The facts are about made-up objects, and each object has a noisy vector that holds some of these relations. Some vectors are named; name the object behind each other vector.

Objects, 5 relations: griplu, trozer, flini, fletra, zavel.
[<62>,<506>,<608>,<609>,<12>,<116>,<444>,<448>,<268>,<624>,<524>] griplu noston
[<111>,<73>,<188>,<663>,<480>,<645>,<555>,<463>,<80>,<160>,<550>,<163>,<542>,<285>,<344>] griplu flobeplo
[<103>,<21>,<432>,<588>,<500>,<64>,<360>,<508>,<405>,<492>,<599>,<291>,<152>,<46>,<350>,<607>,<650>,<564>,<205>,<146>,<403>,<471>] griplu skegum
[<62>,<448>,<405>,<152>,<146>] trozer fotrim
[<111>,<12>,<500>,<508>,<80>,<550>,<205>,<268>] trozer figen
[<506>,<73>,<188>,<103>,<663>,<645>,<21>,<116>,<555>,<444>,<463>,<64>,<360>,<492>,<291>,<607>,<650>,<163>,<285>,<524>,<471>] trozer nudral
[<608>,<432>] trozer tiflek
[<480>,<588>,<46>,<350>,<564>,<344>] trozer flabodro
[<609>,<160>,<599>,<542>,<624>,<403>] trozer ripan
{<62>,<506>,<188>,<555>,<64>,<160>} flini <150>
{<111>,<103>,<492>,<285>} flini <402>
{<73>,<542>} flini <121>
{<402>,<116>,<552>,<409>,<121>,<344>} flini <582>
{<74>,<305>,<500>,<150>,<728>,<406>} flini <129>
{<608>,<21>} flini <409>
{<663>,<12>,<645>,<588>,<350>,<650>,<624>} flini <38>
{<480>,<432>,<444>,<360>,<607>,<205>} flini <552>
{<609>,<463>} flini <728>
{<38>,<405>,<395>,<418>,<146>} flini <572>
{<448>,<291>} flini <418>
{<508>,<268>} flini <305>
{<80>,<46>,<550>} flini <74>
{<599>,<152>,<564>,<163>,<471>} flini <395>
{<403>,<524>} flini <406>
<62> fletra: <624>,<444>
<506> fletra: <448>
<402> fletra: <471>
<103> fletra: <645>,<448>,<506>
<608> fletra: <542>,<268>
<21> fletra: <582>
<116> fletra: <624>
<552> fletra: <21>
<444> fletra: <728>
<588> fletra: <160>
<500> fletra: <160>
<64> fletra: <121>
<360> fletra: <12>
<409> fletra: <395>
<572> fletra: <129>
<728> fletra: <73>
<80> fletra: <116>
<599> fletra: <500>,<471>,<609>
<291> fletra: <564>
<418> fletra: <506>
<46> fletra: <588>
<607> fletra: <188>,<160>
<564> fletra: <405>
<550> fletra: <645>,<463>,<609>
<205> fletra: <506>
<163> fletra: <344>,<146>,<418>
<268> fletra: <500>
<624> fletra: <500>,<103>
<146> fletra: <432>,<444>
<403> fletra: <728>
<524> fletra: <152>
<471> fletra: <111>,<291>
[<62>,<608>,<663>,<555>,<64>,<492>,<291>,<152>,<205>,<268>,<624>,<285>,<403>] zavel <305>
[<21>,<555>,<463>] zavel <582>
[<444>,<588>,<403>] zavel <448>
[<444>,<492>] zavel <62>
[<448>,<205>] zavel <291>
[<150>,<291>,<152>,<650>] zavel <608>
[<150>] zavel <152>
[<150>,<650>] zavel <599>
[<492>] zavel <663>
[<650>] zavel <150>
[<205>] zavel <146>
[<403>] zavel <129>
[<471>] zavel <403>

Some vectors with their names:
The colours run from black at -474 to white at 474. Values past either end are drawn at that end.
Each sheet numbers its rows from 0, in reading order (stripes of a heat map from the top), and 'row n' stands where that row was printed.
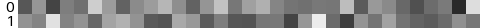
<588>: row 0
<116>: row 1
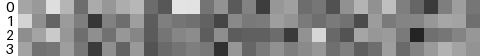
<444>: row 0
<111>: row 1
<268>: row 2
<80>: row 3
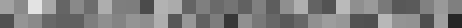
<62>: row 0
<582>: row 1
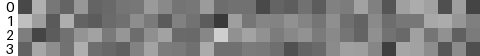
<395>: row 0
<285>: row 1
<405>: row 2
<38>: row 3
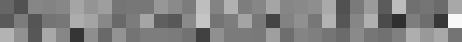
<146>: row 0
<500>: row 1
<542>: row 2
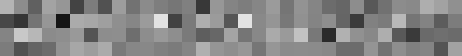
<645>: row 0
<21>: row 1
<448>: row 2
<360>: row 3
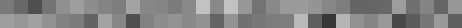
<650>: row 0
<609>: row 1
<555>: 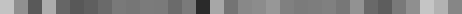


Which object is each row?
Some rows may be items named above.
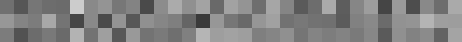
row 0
<403>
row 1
<163>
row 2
<64>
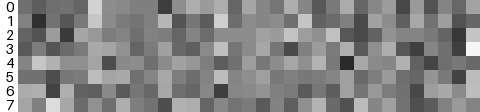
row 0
<403>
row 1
<471>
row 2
<103>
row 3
<500>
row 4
<448>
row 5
<607>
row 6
<160>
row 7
<62>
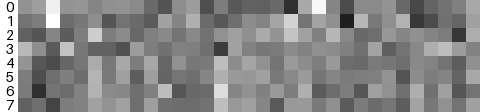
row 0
<624>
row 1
<506>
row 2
<205>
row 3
<663>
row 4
<492>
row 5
<64>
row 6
<564>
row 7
<152>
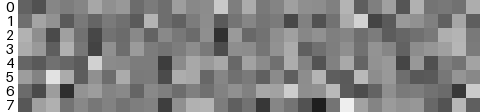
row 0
<146>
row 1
<150>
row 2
<463>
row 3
<73>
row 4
<403>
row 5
<62>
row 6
<103>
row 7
<728>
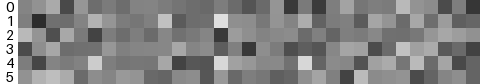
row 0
<402>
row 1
<564>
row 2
<188>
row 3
<552>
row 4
<291>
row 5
<608>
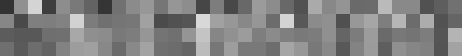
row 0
<418>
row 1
<291>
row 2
<46>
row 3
<599>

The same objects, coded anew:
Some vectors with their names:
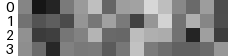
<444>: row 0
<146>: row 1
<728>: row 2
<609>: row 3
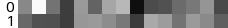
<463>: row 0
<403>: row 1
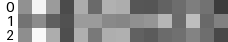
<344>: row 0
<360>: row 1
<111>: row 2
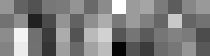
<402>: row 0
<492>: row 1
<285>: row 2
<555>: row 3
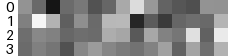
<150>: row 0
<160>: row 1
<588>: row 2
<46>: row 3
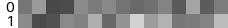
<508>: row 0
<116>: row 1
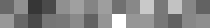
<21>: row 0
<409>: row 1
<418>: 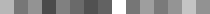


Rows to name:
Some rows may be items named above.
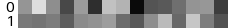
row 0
<663>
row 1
<564>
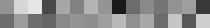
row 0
<163>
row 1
<607>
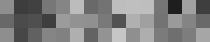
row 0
<728>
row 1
<403>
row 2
<116>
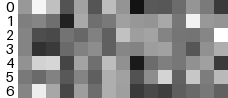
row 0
<645>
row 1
<205>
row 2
<268>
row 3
<62>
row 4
<163>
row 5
<599>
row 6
<188>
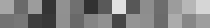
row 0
<506>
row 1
<64>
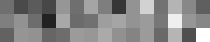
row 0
<146>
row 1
<205>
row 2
<500>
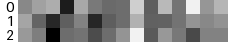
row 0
<103>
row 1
<448>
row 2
<582>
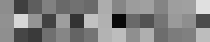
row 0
<624>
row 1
<663>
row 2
<608>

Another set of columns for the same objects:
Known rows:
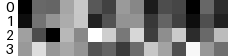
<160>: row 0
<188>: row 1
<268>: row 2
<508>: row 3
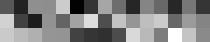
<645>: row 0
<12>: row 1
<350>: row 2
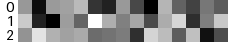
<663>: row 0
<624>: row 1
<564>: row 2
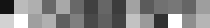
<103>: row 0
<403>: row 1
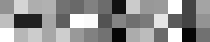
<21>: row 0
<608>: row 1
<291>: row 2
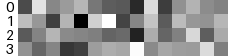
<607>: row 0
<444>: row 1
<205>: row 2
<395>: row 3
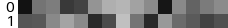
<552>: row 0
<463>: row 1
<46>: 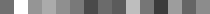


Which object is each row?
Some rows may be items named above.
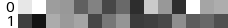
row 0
<403>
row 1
<285>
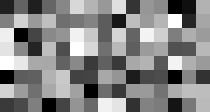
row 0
<506>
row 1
<21>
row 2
<448>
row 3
<62>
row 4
<146>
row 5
<160>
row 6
<588>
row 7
<418>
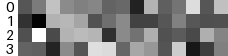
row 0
<205>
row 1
<285>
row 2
<500>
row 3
<116>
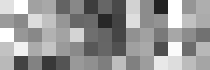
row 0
<403>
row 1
<492>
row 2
<599>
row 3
<64>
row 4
<582>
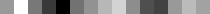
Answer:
<728>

